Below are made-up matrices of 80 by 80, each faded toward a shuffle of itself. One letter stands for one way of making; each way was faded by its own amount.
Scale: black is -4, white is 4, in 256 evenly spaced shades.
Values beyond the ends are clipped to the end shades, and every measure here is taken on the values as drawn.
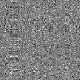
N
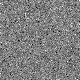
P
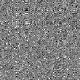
N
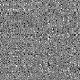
N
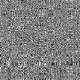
N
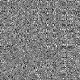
N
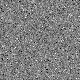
P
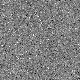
P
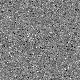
P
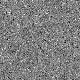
P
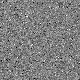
P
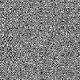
N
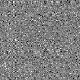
N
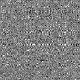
N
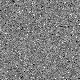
P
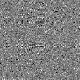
N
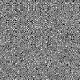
N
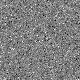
P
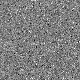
P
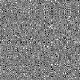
N
